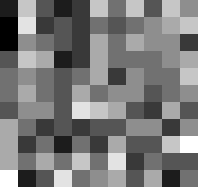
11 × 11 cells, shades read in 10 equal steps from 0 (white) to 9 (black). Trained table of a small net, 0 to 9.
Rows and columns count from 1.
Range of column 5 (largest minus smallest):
6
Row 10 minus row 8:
0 0 -4 -1 -5 -1 -5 3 1 -1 2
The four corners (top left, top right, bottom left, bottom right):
8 4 0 5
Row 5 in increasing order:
2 3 4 4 5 5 5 5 5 6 7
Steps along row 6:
down up up down up down same up down down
